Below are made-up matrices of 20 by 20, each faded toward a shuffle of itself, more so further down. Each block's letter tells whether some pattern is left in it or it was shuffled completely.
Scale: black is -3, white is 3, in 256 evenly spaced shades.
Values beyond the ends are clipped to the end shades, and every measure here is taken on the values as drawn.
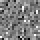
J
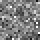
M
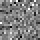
J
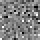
J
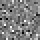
M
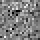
J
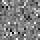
J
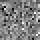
M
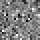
J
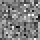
J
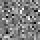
J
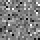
J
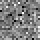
M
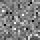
M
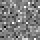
M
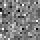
M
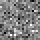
M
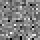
J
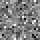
M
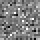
M
